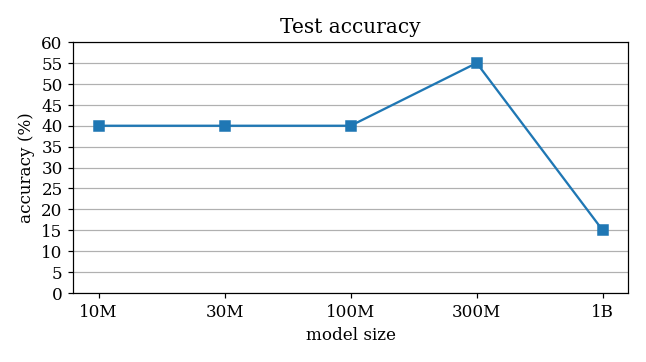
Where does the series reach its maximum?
300M
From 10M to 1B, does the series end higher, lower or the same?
lower
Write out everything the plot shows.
Title: Test accuracy
x-axis: model size, ticks 10M 30M 100M 300M 1B
y-axis: accuracy (%), ticks 0 5 10 15 20 25 30 35 40 45 50 55 60
Values:
40 40 40 55 15
